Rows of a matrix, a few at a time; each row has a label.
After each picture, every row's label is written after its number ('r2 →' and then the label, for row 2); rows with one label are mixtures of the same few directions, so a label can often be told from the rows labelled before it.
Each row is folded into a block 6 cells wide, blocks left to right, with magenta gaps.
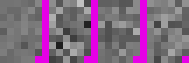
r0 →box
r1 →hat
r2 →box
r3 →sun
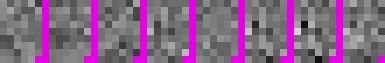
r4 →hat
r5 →box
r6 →box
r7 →box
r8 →hat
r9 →box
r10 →box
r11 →box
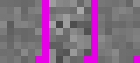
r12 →box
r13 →sun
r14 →hat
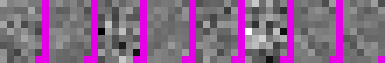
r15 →sun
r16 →box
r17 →box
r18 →box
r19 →sun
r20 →box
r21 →hat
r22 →hat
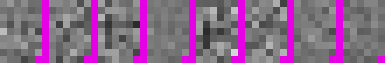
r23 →box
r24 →sun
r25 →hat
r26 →box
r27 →box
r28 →box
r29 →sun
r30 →hat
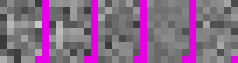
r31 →hat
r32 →box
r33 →hat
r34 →sun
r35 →box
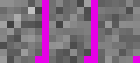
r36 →sun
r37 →box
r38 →sun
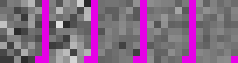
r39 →hat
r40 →box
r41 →box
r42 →sun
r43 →hat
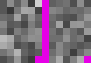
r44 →hat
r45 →sun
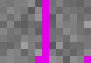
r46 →box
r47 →hat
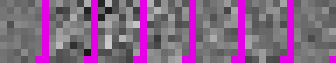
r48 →box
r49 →box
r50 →hat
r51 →hat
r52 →sun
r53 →hat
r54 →sun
